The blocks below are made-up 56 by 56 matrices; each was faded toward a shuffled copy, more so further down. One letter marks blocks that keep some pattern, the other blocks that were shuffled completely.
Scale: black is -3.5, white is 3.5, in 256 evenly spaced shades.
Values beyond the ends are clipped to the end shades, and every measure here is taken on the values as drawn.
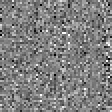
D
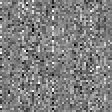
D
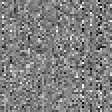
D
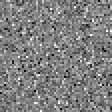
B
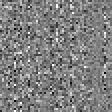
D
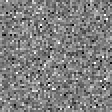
B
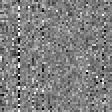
D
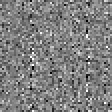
D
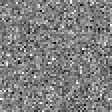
B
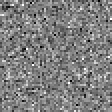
B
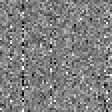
D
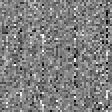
D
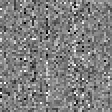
D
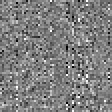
D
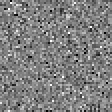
B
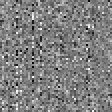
D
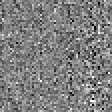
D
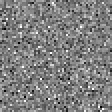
B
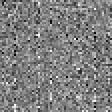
D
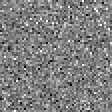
B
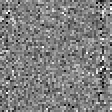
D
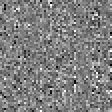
D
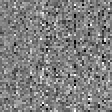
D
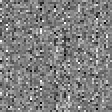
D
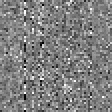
D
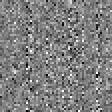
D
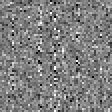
D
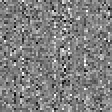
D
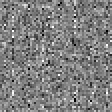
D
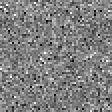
B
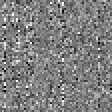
D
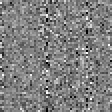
D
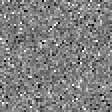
B
